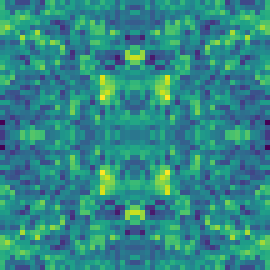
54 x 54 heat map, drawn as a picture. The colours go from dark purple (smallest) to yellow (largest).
Slope: none. Odd rows or columns: none. Seam: none. Mirror symmetry: left to right and top to bottom. Stripes: none.
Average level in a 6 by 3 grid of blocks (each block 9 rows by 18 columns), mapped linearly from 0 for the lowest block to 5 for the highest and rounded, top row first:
4 2 4 | 1 5 1 | 0 4 0 | 0 4 0 | 1 5 1 | 4 2 4
